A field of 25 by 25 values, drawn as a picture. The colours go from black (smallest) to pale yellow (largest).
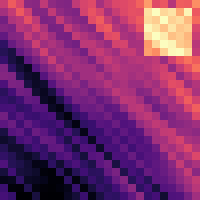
Ninth with the highest average: top right. Grain: diagonal, down to the right. Odd patch: higher, in the top right. Slope: up to the top right.
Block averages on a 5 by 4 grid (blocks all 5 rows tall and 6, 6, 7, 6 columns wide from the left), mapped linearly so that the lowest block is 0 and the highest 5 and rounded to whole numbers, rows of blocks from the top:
3245 | 1234 | 1123 | 1113 | 0012
